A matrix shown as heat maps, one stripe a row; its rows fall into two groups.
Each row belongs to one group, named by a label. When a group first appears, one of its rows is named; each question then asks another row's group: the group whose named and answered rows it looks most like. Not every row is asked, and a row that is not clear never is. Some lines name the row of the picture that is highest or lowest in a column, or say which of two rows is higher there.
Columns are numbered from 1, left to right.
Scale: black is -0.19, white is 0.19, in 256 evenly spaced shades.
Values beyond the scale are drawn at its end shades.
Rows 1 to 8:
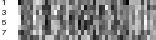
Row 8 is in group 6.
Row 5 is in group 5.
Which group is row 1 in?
5
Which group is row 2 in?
5
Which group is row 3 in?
5
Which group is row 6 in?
5
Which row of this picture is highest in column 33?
8
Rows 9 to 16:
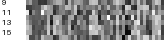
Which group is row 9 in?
6
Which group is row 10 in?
5
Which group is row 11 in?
5
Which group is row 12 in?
6
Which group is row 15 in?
6
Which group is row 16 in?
5
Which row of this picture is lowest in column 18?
11
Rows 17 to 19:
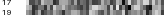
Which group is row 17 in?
5
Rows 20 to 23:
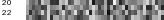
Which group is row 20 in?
5
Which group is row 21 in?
6
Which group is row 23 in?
6
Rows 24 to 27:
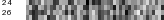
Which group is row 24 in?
5
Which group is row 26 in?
6
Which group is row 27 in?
6
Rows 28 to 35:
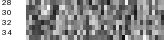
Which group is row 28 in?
5
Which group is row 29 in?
5
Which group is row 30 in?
5
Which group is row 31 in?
6
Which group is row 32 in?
6
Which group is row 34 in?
6
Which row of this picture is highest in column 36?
31
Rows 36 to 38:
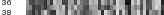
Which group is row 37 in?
6
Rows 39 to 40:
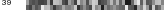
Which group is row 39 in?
6
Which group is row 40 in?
5
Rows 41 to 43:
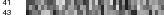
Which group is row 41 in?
6
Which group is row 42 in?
6
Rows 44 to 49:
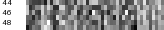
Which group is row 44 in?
6
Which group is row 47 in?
6
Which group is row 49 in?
5
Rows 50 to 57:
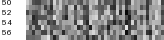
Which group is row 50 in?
6
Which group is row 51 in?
6
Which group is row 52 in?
6
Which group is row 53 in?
6
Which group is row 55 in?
5
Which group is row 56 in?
6
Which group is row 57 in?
5
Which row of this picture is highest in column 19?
54
